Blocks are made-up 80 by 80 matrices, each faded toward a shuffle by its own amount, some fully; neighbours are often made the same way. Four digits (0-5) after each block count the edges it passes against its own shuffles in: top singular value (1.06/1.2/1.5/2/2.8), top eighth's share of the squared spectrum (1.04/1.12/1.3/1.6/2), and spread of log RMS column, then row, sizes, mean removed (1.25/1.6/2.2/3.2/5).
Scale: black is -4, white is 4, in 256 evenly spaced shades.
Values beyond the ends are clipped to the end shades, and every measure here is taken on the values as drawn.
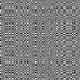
5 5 4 4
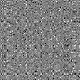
4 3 2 2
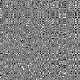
5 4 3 3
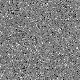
2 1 0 0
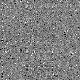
3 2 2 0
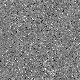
2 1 1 0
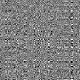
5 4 3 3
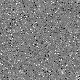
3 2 0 0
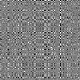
5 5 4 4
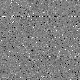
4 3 0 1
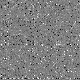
3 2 1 1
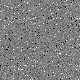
2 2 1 1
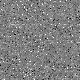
2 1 0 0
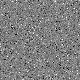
0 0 0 0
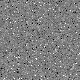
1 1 1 0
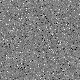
0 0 0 0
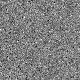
0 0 0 0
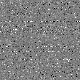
2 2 0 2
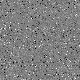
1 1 0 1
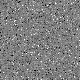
2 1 0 0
